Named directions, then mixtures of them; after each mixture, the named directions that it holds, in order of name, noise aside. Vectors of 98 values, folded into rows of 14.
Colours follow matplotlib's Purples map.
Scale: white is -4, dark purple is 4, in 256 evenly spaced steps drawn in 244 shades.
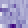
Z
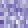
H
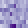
H, Z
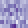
H, Z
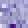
Z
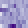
Z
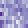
H, Z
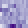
Z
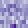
H, Z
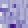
Z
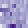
Z
